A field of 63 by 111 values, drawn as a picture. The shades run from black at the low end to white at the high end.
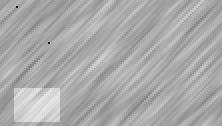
Lone odd cells: 2, each lower than its neighbours. Grain: diagonal, up to the right. Mirror symmetry: none. Ninth with the highest average: bottom left. Odd patch: higher, in the bottom left.
